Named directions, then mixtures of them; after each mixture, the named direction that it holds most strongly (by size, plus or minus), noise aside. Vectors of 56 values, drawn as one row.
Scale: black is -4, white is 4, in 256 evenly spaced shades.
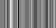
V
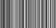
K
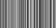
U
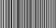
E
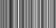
V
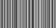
U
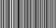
E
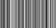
K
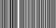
E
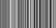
U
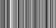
V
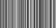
U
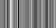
V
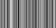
V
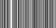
V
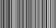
K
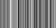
V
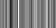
V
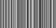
U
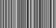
U
